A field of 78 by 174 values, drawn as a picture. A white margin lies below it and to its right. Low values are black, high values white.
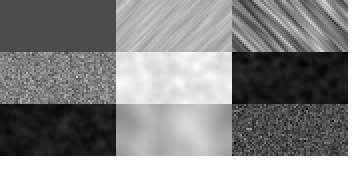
It is made of 3 by 3 panels. Panel 1,1: low, flat. Panel 1,2: high, slanting up to the right, faint in contrast. Panel 1,3: middling, slanting down to the right, strong in contrast. Panel 2,1: middling, fine-grained. Panel 2,2: very high, blotchy, faint in contrast. Panel 2,3: very low, blotchy, faint in contrast. Panel 3,1: very low, blotchy, faint in contrast. Panel 3,2: high, smooth. Panel 3,3: low, fine-grained.
